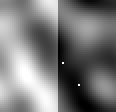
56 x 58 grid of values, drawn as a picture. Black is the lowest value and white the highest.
Lone odd cells: 2, each higher than its neighbours. Average level on the scale: 50%. Seam: vertical, 50% of the way across, the left part higher.
